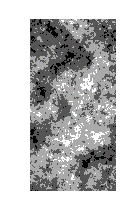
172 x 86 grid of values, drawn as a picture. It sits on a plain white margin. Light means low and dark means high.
The texture is blotchy. No regular stripes run through it. No single row or column stands out from its neighbours.
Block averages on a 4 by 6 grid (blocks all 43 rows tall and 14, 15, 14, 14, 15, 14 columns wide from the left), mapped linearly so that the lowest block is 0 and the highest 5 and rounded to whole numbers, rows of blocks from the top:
5 5 5 3 3 4 | 4 4 2 1 1 2 | 4 2 1 0 0 2 | 2 2 0 3 4 5
